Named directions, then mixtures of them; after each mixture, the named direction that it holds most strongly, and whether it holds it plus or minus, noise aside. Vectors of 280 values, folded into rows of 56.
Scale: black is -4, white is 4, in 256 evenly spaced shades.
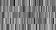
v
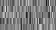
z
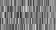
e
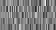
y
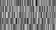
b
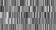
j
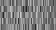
e, minus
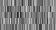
e, plus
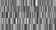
b, minus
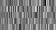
y, minus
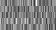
b, minus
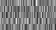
b, minus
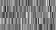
z, minus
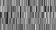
j, minus
